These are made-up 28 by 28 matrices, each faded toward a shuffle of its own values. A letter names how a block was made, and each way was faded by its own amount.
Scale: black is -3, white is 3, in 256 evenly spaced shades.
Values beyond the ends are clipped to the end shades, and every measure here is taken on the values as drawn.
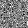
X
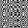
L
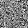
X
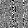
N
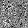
X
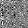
N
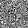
X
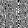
N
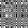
L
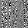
N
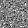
X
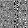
N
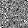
X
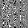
N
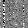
N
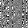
N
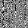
N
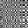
L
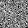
X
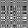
L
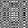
L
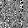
N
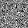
X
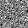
X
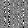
N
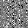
N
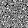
X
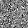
X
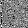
X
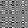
L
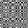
L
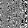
N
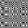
L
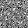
X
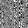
N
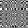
L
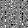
N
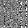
N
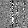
N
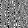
N
